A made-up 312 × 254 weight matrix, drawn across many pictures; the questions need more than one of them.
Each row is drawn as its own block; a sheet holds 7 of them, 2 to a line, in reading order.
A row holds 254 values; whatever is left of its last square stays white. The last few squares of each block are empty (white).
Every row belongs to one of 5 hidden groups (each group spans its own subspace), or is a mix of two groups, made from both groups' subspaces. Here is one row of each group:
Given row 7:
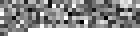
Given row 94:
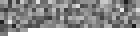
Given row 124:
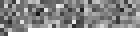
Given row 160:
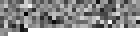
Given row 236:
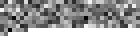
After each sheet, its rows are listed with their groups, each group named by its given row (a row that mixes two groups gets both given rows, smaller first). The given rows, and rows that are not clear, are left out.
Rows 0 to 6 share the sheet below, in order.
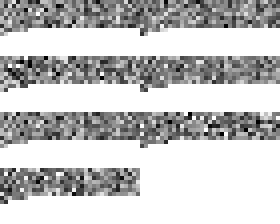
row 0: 124
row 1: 160 and 236
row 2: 236
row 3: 124
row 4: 124
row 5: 7
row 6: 124
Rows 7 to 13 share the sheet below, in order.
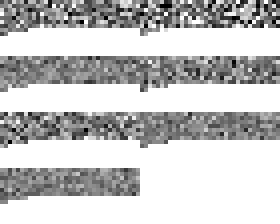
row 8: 160
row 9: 236
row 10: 94
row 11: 236
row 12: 7
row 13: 94
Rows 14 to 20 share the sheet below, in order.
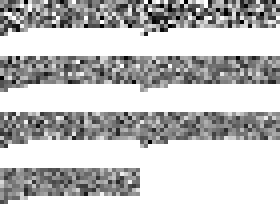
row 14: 236
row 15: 236
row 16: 94
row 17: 124
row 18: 124
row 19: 236
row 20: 160
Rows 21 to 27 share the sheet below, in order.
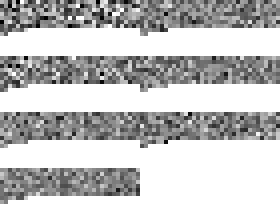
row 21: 94
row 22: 160
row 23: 236
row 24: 236
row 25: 124
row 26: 7
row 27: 7
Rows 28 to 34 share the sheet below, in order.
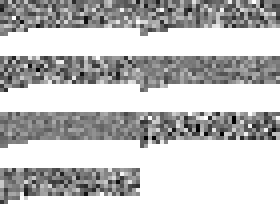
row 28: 7
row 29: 124
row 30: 124
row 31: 160
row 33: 94
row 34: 160
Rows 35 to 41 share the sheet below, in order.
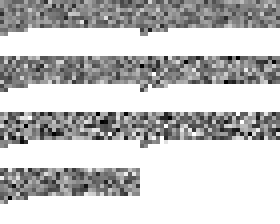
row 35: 7
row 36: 236
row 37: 124
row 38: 236
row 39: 160
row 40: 160
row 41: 236
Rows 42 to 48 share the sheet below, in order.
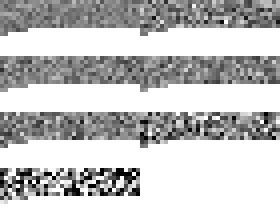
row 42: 236
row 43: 7
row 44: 160
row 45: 124 and 160
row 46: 124
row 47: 94
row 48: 160
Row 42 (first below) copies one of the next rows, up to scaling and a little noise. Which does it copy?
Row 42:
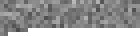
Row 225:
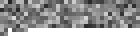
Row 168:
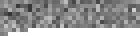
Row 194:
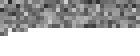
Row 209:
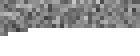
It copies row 209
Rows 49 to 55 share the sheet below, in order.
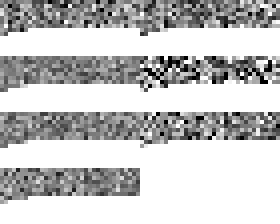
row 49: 94 and 160
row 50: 160
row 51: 160
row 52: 236
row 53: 7 and 160
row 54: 124
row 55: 124
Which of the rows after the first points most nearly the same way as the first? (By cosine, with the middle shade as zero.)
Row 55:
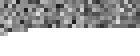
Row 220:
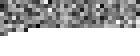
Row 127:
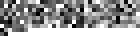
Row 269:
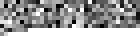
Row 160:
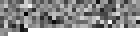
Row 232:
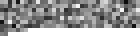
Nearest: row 269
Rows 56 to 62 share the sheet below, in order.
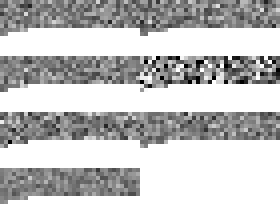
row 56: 160
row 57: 94
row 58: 160
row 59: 124
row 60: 236
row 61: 7
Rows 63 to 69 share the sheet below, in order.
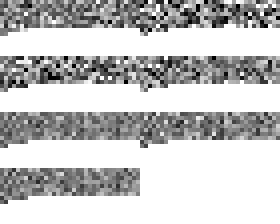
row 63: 160
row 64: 236
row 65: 160 and 236
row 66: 236
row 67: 124
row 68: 124
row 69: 124
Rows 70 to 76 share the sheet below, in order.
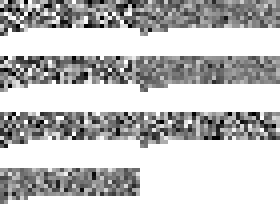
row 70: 236
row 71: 236
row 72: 236
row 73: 124
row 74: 124
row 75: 124
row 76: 94
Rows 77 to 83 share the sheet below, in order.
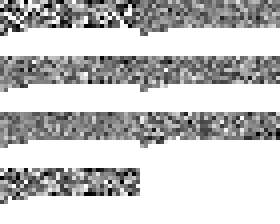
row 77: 236
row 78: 124
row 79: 160 and 236
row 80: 160
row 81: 94
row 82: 7
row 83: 236
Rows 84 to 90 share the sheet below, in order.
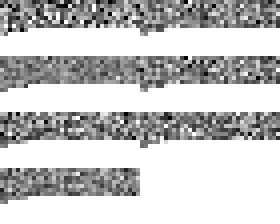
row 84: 94
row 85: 7
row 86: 7
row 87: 7
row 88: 94
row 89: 160
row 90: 94
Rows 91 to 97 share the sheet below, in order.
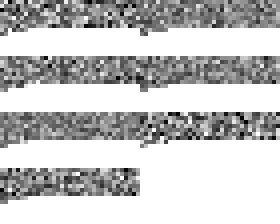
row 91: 236
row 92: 124
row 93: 7
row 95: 160
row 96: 7 and 124
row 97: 94
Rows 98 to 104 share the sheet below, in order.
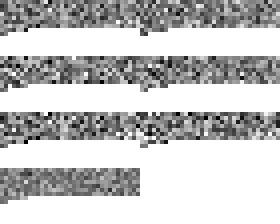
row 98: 7
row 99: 124
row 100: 236
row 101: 236
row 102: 7
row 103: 7 and 94
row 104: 160
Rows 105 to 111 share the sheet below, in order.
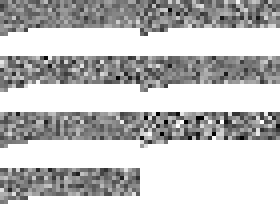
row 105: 7
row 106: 124
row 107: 7
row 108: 7 and 236
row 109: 94 and 124
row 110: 124
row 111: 94
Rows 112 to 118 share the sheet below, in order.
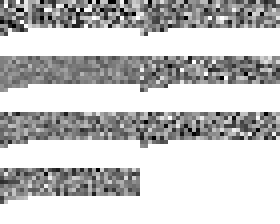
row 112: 124 and 160
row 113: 94 and 236
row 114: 124
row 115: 7
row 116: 124 and 236
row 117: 94 and 160
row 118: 236
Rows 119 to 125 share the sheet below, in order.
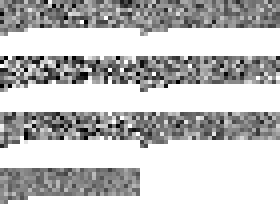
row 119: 7
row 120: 124
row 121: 236
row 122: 7
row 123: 160
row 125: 94
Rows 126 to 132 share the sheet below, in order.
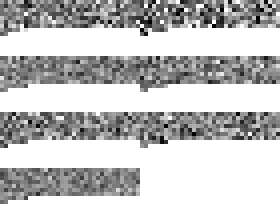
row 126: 160
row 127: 124
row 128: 94
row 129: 94
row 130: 124
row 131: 160
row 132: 7
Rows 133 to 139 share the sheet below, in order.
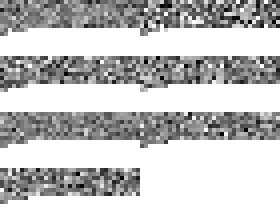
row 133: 236
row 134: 160
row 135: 7 and 236
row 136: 124
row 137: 7
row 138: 7
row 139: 94
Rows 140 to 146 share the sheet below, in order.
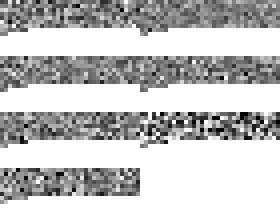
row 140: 94
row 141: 236
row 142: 236
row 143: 7
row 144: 160
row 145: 94
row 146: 124
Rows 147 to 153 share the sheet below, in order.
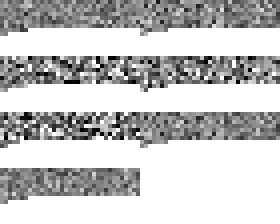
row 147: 160
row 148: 124
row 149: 94 and 124
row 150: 94
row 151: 160
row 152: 124
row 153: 94
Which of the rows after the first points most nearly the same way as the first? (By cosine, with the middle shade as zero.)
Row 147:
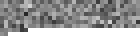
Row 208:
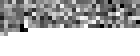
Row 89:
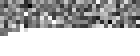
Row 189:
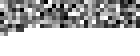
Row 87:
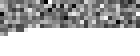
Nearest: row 208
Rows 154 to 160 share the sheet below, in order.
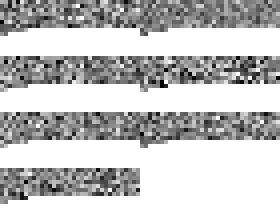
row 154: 94
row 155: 124
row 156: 124
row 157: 160
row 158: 124
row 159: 94
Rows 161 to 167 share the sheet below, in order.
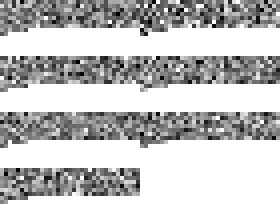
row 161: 94 and 160
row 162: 124
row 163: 94
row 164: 124
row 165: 236
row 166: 94
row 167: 124
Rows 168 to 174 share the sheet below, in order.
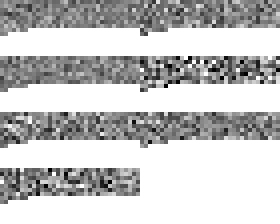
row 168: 236
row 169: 124
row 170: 94
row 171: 7
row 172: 236
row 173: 236
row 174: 7 and 94
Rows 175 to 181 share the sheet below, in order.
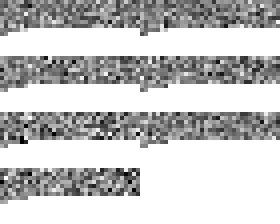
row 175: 160
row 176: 160
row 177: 7
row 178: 94
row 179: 160
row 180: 94
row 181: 160
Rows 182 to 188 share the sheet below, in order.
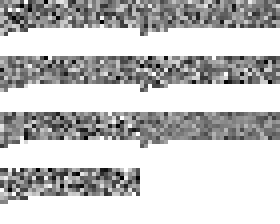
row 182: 236
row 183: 94
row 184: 7
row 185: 236
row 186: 160
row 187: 236
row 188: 94
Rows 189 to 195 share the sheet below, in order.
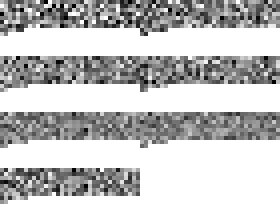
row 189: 7
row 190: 124
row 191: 124
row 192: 94
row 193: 236
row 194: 236
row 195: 236
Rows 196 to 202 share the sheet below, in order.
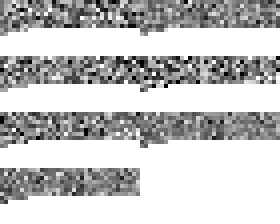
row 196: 124
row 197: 7
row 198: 160
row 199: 7
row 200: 7
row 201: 124
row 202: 124
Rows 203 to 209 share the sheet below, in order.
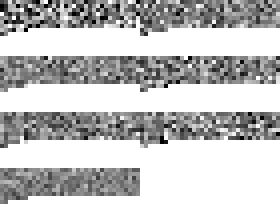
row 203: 7
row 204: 124
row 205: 7
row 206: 7
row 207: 160
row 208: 160
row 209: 236
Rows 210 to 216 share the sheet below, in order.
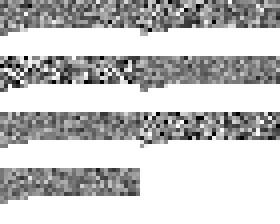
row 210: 160
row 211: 124 and 236
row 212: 236
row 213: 7
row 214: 94
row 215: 124
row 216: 124
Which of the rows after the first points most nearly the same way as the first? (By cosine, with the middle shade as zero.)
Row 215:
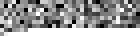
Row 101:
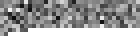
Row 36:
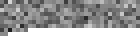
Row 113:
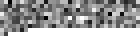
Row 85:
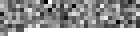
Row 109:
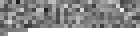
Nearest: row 109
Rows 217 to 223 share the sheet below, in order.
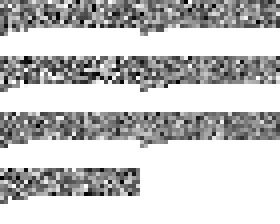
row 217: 94
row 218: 7
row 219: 160
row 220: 7
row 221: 124
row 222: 124
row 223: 236
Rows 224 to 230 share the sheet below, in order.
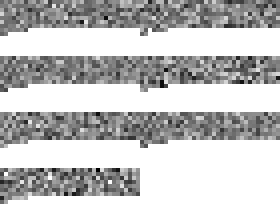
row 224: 7
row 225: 236
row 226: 124
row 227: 160
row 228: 124
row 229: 124
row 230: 124 and 236
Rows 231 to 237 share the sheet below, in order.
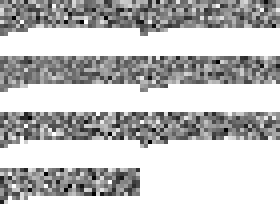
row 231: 7
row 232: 94
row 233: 160
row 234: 94
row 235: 160
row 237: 94 and 236
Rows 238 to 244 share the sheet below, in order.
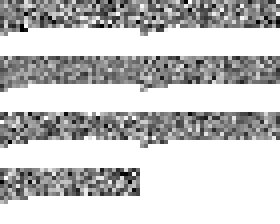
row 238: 160
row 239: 7
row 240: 236
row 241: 124
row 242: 236
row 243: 94
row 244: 160
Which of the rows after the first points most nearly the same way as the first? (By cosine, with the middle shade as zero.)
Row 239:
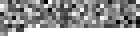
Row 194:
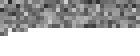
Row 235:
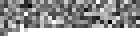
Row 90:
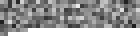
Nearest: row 90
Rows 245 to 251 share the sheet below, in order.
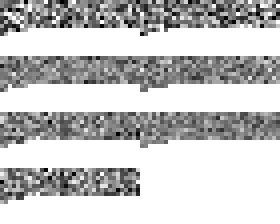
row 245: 236
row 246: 7 and 160
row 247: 236
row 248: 160
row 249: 7
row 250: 94
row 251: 7
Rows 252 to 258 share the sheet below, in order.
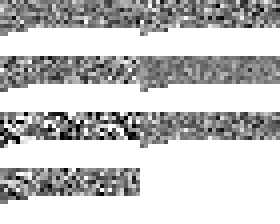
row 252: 7
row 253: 94
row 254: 160
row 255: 94 and 236
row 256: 124 and 236
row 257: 94
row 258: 160 and 236
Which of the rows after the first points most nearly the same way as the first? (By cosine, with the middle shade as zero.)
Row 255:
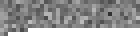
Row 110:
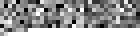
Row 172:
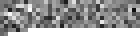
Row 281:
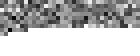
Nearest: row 110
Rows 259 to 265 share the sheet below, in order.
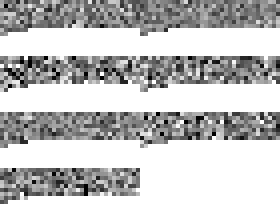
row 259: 124 and 236
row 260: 7
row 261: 236
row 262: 94
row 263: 160
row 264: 124
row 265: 7 and 160
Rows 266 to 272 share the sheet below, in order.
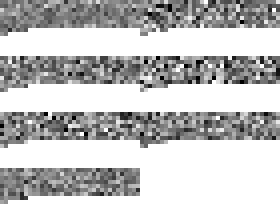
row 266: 236
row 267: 236
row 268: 94
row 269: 124
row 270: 7
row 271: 94
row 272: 160
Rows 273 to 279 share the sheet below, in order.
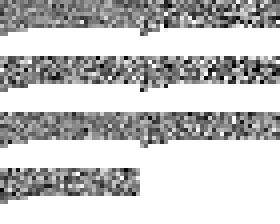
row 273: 7 and 160
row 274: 160
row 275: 160
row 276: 7 and 94
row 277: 236
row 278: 94
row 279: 94
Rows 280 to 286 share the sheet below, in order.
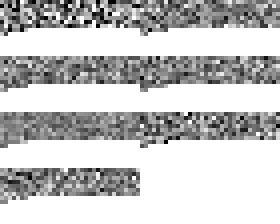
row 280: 94
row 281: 236
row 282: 124 and 236
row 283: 94
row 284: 160
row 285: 7
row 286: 236
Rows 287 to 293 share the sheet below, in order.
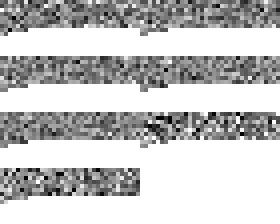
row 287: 236
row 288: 94
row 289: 94
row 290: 160
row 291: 160
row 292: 236
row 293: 124
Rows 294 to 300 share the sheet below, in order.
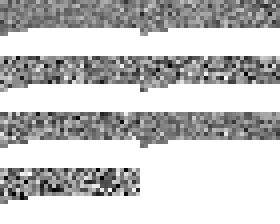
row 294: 94
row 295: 160
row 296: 124
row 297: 7 and 236
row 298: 94
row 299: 7
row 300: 160
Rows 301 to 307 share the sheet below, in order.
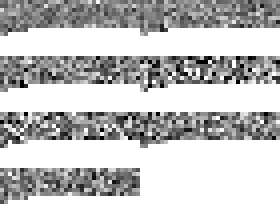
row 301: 236
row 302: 160
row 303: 160
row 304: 94
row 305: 236
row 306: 94
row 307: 94
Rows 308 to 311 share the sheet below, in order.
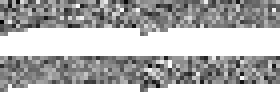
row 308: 94
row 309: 236
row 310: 236
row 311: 236
